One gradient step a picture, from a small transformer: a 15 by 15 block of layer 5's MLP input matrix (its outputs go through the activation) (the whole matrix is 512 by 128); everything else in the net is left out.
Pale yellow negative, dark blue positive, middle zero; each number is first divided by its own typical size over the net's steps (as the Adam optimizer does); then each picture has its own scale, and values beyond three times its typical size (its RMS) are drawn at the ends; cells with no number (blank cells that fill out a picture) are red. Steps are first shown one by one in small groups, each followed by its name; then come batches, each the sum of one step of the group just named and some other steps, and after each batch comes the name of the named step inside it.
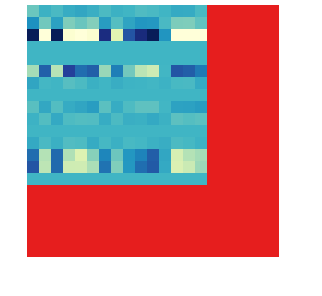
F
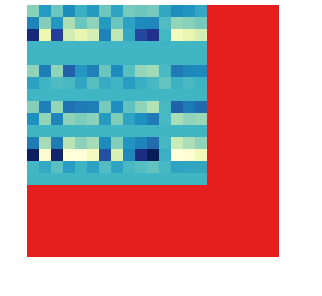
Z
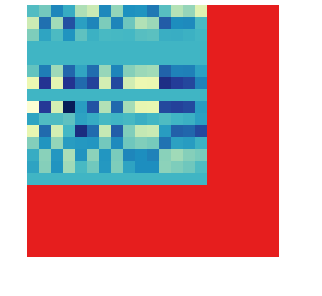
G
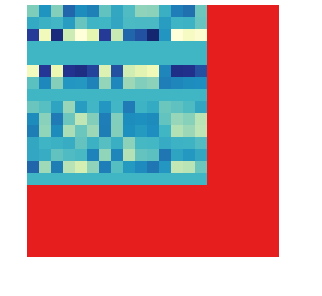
F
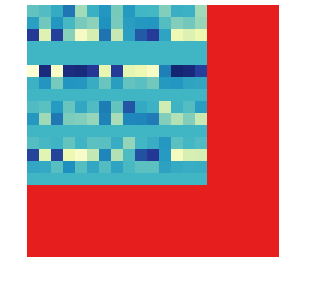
Z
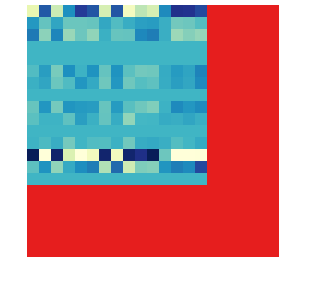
Z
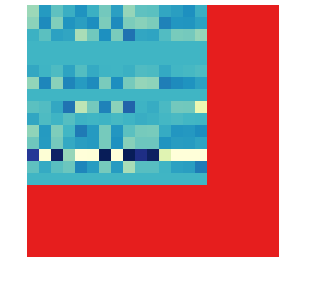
G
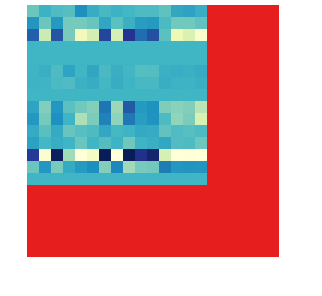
F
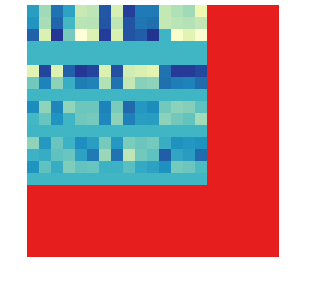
F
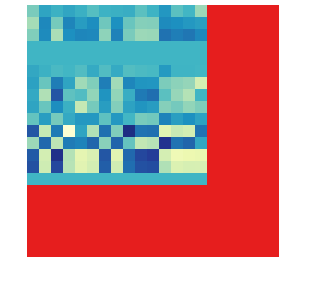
G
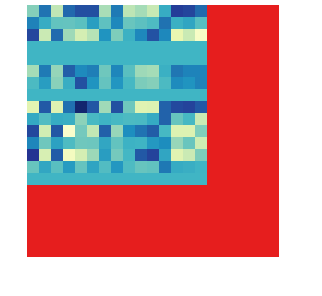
Z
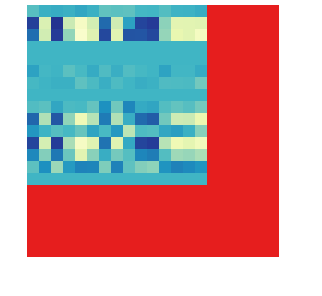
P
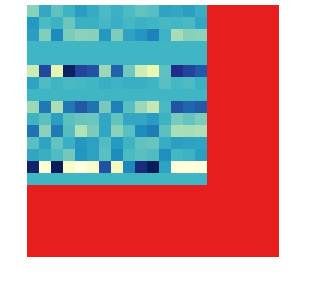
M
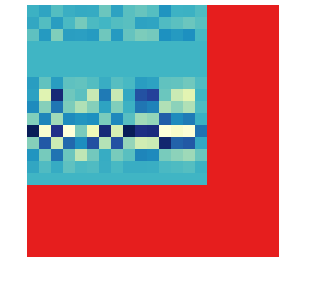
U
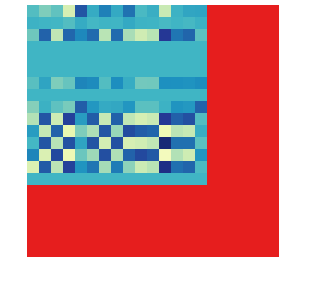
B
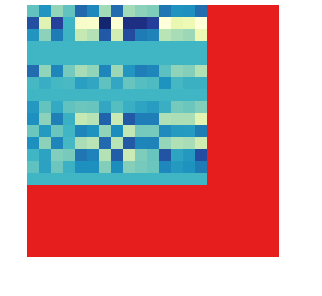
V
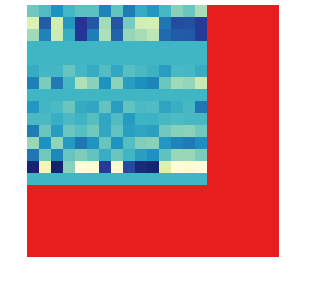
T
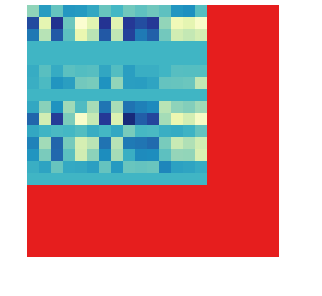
P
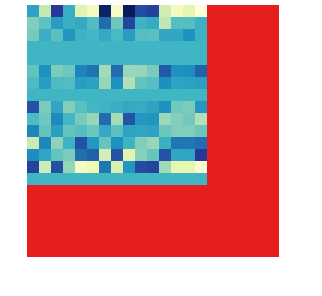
T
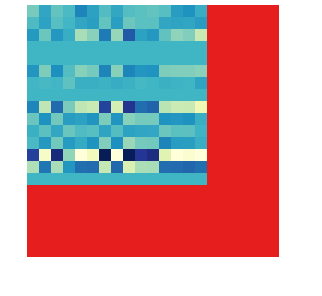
B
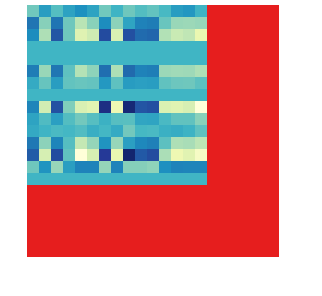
P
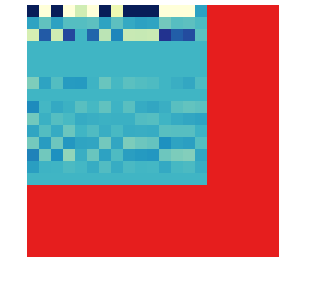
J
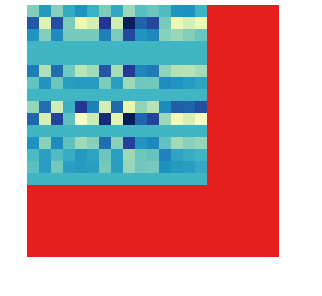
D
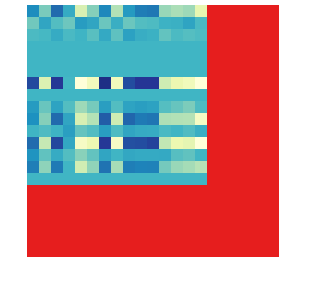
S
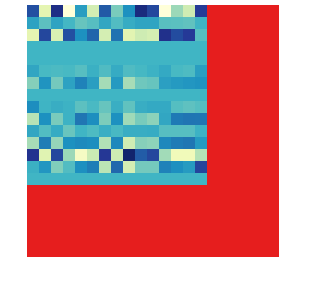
J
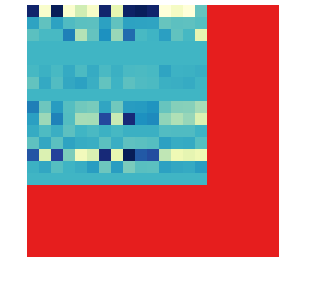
J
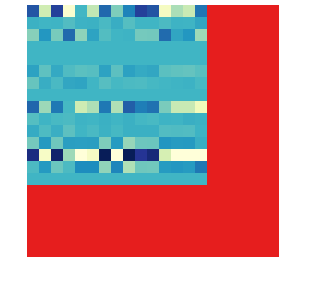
J
